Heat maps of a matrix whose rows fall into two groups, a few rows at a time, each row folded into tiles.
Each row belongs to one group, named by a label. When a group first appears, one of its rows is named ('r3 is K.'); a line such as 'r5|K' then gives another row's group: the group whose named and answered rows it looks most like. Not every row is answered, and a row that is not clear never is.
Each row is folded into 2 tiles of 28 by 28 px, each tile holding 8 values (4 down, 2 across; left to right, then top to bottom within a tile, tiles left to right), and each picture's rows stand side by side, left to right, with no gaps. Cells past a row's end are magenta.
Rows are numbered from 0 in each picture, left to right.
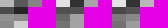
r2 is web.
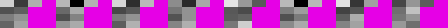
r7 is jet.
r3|web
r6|web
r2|web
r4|web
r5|web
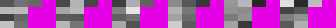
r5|web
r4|jet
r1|jet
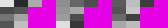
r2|jet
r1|jet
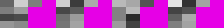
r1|web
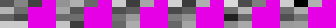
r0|jet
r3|web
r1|jet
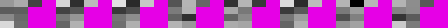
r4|jet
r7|jet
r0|jet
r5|web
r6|web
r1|web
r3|jet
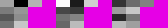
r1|web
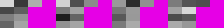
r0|web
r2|web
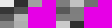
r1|jet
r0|web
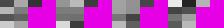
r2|jet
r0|jet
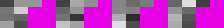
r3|jet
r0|jet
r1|jet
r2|jet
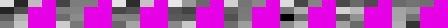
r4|web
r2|web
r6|jet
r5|web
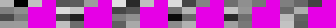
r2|web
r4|jet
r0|web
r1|jet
